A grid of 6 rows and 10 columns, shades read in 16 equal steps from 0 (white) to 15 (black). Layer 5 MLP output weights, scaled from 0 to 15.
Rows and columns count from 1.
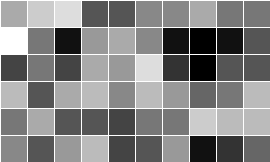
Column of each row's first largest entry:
4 8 8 2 5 8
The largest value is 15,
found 2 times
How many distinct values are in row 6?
8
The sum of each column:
35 44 48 39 50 38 53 61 56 45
